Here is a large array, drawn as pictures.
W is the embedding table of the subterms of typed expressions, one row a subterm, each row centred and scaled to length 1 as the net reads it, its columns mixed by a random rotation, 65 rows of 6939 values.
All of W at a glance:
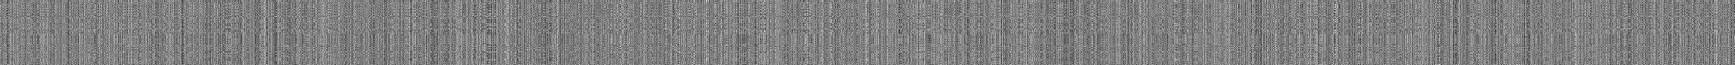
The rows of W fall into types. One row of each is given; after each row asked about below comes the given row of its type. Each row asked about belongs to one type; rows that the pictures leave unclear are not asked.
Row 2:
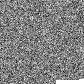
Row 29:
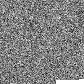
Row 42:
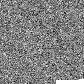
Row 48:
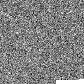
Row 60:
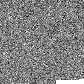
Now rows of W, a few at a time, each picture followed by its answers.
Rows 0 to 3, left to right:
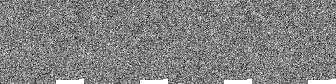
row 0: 60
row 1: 60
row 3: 48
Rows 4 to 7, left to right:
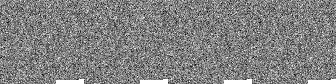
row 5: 29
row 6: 42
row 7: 2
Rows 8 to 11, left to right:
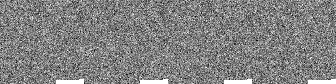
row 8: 2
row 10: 48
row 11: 2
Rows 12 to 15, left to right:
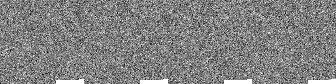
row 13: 48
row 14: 29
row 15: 48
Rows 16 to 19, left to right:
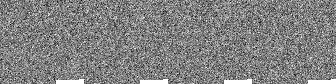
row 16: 60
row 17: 29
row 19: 2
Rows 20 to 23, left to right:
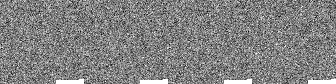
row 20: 2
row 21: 42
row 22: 2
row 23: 60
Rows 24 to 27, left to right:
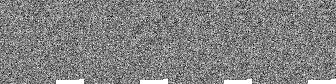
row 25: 60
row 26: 2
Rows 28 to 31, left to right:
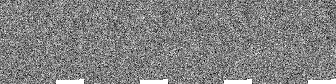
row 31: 60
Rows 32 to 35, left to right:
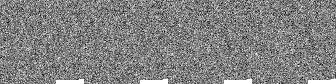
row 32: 2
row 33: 2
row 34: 42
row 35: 42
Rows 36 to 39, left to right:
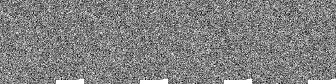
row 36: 48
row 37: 48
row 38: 42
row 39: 42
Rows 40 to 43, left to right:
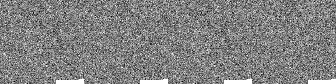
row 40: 42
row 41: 48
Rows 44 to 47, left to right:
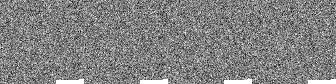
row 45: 48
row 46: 48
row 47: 42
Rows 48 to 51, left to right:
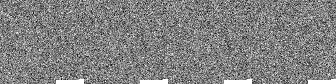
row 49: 42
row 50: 42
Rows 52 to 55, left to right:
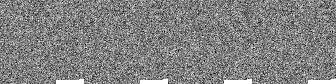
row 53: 2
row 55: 2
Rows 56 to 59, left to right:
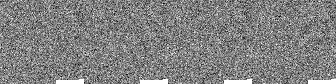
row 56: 48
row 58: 60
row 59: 60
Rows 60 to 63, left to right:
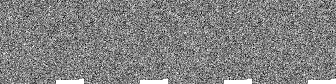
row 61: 2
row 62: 48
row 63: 2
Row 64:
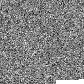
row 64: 42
